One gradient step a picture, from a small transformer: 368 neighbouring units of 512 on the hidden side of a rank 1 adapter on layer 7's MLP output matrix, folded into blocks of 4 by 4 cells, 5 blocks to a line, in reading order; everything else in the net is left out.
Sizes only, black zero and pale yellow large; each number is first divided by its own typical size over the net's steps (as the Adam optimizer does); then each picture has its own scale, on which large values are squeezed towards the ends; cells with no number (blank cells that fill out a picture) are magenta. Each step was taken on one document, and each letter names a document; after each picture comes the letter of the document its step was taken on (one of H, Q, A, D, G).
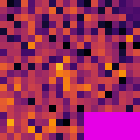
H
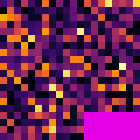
H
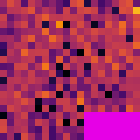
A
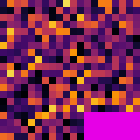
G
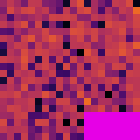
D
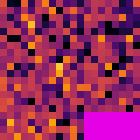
H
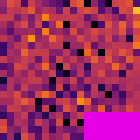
A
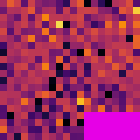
A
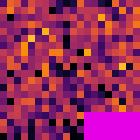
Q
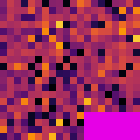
Q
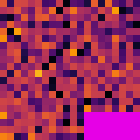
G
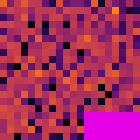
G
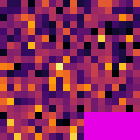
H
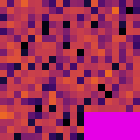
D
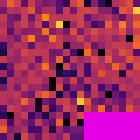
A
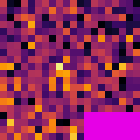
H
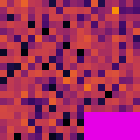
G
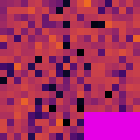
Q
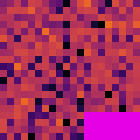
Q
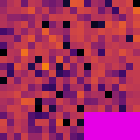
Q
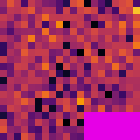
A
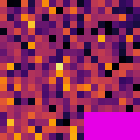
H
